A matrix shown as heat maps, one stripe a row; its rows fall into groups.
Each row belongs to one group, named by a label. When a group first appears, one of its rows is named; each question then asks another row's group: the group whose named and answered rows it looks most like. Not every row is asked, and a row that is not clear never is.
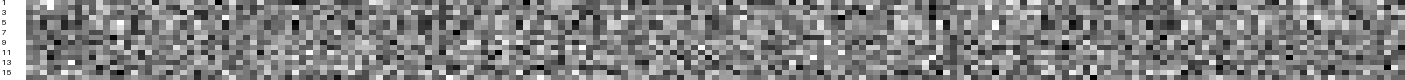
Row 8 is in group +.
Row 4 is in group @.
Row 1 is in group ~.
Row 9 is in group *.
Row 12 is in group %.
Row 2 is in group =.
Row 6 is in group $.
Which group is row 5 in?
$
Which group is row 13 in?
+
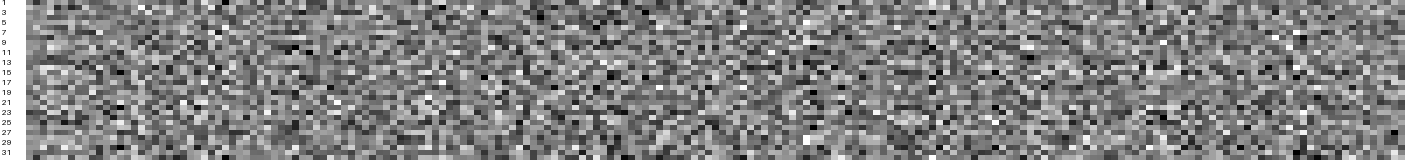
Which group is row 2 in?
*
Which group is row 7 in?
~
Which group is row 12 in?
%
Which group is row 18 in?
@
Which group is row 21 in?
=
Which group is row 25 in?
$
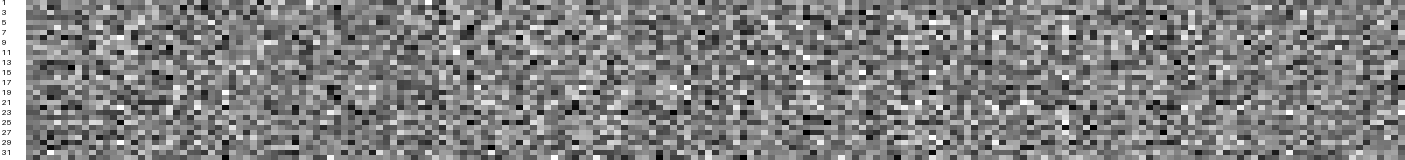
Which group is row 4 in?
+
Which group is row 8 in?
$
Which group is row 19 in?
@
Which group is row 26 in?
*
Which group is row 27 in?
+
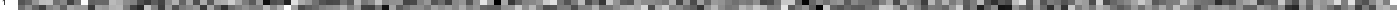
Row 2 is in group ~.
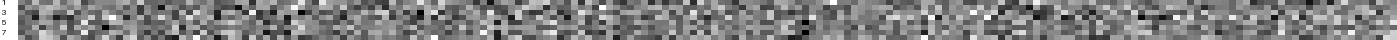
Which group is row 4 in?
$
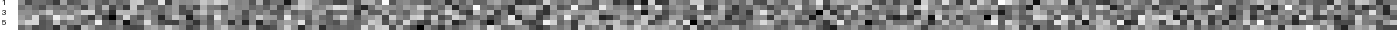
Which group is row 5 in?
=
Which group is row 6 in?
@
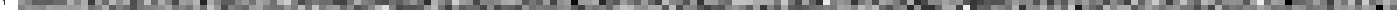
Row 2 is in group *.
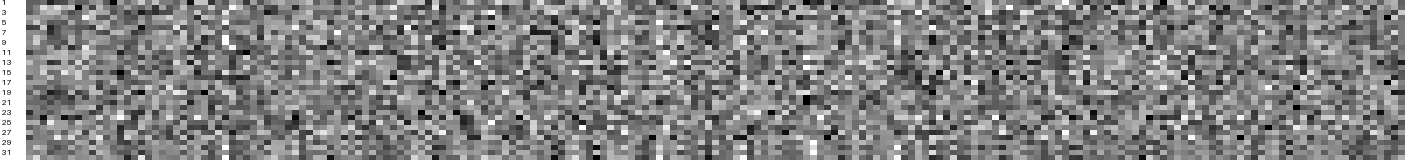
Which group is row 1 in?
+
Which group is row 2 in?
~
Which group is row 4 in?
*
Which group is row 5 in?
@
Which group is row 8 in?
@
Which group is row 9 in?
@
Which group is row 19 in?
@
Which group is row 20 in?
+
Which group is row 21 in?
+
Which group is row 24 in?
$
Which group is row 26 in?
~
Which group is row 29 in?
%
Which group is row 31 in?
%
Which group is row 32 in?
@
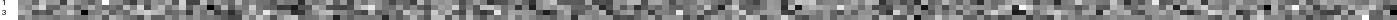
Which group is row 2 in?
~
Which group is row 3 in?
%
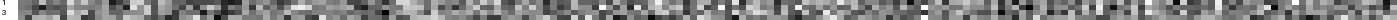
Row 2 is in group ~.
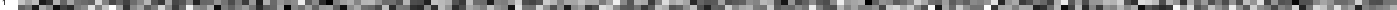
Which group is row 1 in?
=
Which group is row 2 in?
$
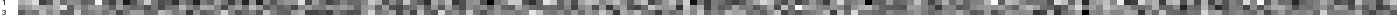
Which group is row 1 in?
=
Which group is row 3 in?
*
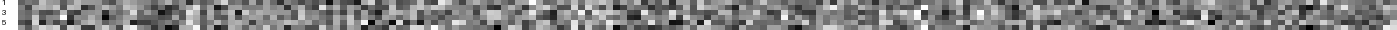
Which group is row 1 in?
*
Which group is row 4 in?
+
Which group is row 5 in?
%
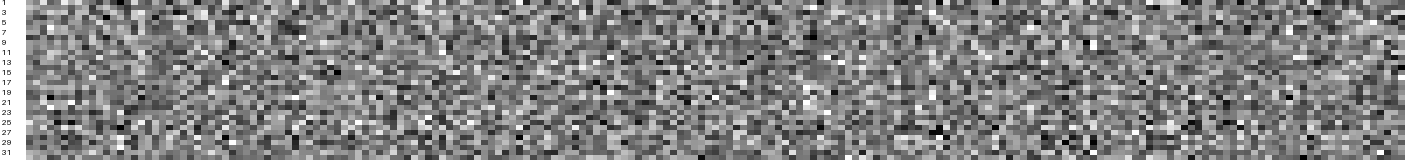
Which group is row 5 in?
~
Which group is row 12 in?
~
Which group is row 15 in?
*
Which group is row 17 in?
@
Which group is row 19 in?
~
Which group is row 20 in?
%
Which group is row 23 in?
*
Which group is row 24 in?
@
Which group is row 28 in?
$
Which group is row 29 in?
*
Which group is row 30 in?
$
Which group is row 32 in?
=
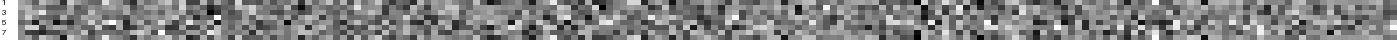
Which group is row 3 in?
~
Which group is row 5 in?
$
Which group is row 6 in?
=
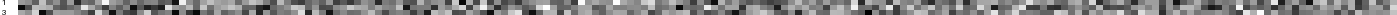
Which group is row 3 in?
=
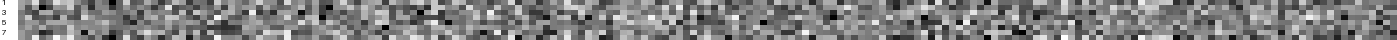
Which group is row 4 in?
@
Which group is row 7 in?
%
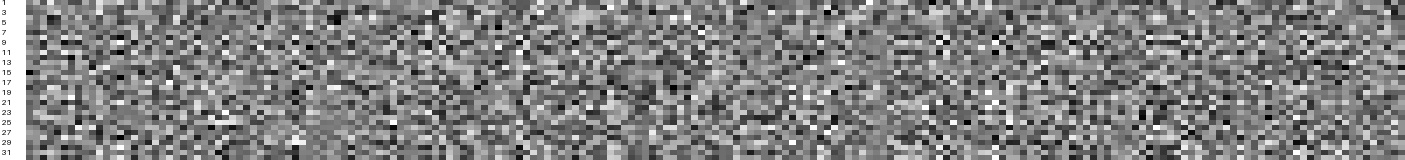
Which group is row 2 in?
~
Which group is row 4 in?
=
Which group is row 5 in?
=
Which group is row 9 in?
$
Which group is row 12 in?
+
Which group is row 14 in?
%
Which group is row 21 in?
$
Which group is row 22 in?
+
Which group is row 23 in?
@
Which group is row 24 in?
~
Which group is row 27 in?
*
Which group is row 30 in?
$
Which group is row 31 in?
~
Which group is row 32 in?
$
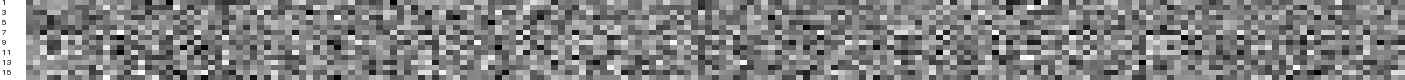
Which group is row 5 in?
%
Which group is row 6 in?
+
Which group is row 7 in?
$
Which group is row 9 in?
=
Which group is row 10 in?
=
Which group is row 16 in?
=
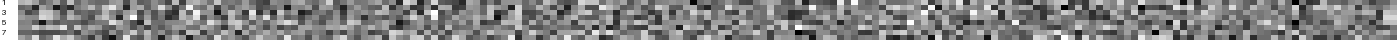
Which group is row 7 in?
+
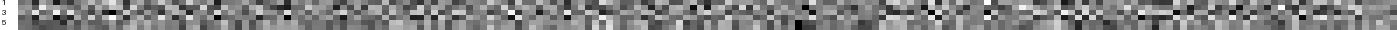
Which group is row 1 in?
$
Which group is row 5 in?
+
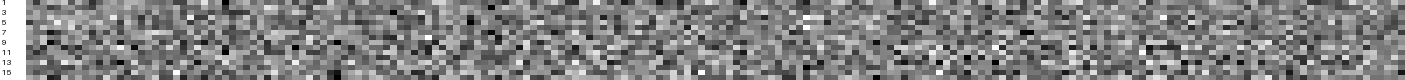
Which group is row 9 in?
=
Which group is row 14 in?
+
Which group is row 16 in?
=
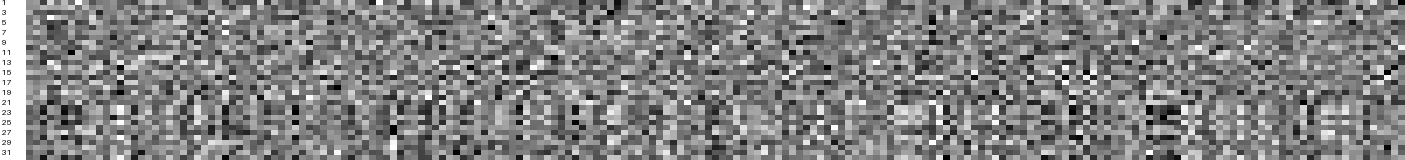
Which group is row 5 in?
@
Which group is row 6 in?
%
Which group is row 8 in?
+
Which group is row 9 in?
*
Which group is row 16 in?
*
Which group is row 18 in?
=
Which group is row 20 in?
@
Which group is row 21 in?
=
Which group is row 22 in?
$
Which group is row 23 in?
$
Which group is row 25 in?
$
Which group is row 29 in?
~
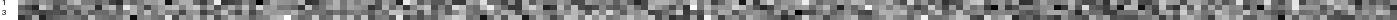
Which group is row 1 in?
%
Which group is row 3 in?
+
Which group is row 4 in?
%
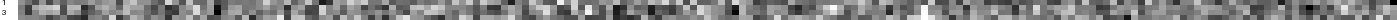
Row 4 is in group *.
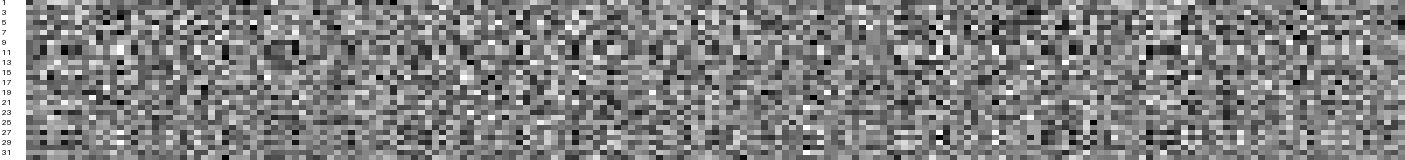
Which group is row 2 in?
=
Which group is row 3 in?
%
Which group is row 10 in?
$
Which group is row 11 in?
$
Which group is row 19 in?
*
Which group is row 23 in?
*
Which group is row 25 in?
*
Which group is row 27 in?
$
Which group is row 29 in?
$
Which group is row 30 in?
+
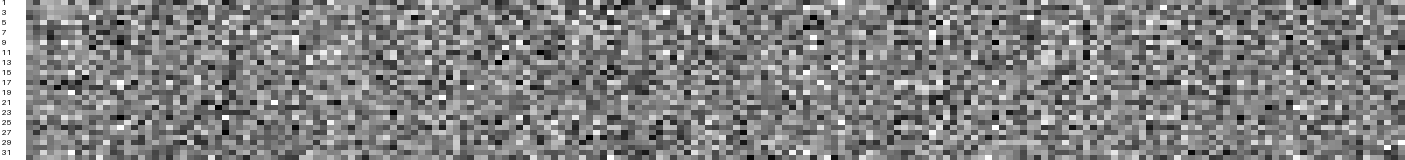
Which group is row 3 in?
~
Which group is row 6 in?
+
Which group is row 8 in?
%
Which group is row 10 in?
%
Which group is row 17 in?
$
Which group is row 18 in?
*
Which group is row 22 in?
~
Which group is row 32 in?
~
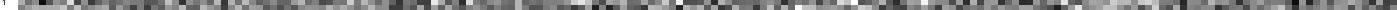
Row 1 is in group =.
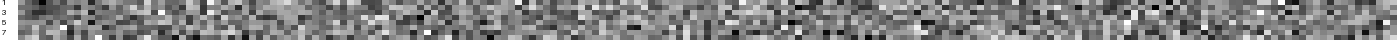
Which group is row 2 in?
+
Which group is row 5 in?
*
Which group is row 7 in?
~
